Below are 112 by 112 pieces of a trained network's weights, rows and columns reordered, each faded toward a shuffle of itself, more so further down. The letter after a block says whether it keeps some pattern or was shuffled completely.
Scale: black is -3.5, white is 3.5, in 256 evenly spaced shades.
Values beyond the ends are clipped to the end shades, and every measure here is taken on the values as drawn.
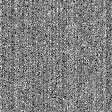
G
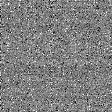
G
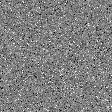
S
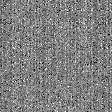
G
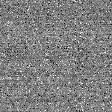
G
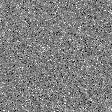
S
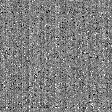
G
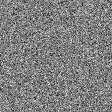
S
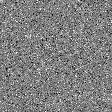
S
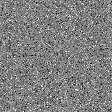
S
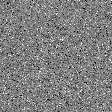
S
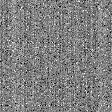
G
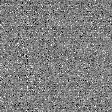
G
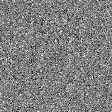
G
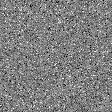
S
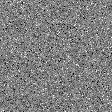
S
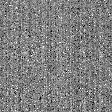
G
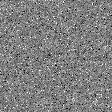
S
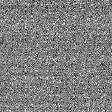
G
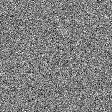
G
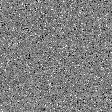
S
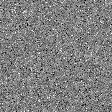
S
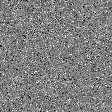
S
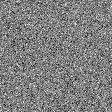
S
